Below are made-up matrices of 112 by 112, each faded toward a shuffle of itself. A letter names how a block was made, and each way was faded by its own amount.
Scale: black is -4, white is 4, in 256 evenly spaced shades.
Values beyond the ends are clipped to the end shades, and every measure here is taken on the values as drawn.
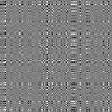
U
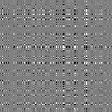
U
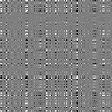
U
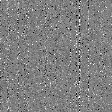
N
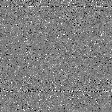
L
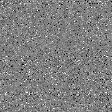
L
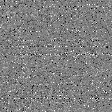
L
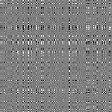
U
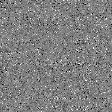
L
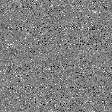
L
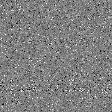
L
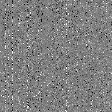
N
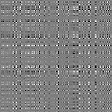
U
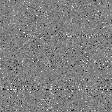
L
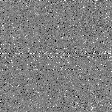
L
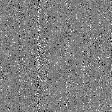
N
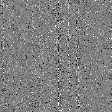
N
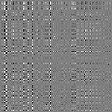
U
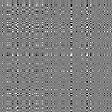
U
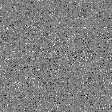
L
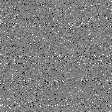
L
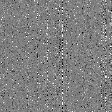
N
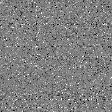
L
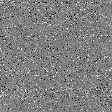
L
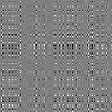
U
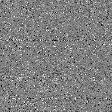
L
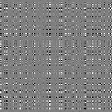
U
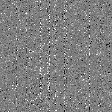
N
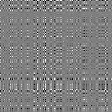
U
